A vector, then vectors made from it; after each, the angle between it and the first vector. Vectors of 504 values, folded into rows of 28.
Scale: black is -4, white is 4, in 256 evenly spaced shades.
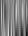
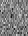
orthogonal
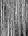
nearly parallel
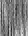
nearly opposite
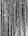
nearly opposite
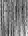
nearly opposite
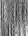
nearly opposite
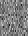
orthogonal
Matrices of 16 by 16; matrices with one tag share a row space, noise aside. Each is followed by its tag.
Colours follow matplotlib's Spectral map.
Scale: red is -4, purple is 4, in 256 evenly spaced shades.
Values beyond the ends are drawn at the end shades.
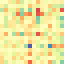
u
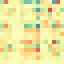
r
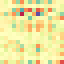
u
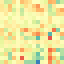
r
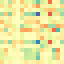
r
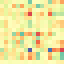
u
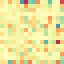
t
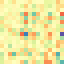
t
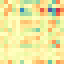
r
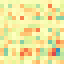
r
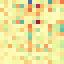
u
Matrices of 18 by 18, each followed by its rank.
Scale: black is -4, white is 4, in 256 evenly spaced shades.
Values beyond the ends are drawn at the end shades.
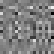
three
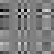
one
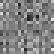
three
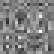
three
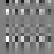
one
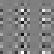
one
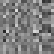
three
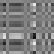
one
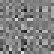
three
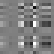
one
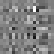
three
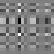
one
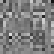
three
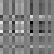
one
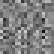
three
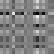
one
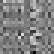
three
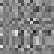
three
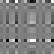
one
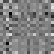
three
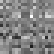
three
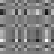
one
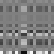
one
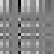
one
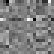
three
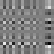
one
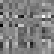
three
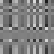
one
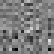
three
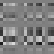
one
